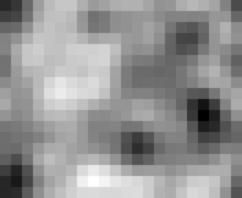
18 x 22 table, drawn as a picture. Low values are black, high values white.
The field is mottled with small blotches. The middle right is the ninth with the lowest average. No row or column stands out. No lone cell stands out from its neighbours.
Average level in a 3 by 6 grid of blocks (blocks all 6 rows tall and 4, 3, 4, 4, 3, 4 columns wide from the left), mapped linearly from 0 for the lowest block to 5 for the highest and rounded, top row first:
2 5 3 2 1 2 / 3 5 4 2 1 1 / 0 4 4 2 3 2
